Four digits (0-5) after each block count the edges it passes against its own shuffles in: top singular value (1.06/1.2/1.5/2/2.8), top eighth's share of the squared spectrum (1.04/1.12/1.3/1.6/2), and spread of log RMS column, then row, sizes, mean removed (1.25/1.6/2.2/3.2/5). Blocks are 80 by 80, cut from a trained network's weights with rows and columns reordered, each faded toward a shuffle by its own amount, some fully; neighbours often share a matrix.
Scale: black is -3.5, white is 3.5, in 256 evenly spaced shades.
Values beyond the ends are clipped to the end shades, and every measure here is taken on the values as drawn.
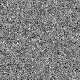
0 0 0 0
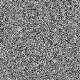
3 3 1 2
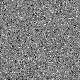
0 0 0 0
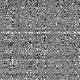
3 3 3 1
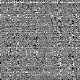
3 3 3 2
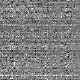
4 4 4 2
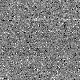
1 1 0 0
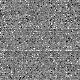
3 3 2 1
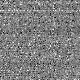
2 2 2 1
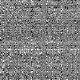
3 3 3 2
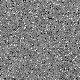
0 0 0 0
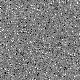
0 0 0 0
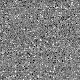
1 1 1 0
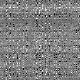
3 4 4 2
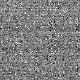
2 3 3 1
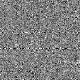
2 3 1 2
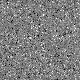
0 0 0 0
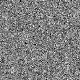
2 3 0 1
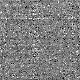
2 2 2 0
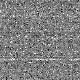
2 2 1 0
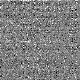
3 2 2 1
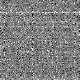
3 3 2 1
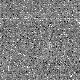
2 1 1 0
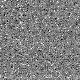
1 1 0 1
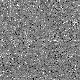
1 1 1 0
